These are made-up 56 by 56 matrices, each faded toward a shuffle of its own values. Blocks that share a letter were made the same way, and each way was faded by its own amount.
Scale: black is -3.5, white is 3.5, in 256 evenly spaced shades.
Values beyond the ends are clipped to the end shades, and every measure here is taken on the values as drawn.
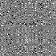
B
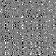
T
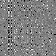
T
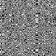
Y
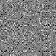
Y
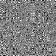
Y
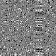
B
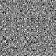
Y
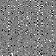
T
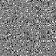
B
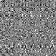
Y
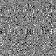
Y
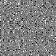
B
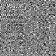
Y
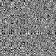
Y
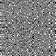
T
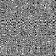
Y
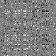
T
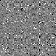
B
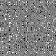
B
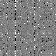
T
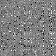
T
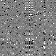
T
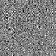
Y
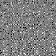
B
